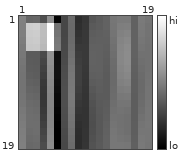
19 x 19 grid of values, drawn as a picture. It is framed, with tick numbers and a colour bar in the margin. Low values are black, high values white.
Ninth with the highest average: top left. Calmest part: bottom right. Average level on the scale: 40%. Roughest part: top left. Odd patch: higher, in the top left.
